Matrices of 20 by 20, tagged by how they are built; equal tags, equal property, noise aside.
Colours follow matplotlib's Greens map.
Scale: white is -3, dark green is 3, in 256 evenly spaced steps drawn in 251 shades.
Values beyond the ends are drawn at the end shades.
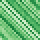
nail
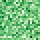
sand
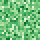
sand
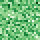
sand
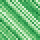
nail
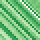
nail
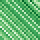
nail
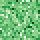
sand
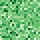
sand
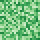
sand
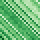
nail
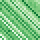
nail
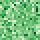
sand
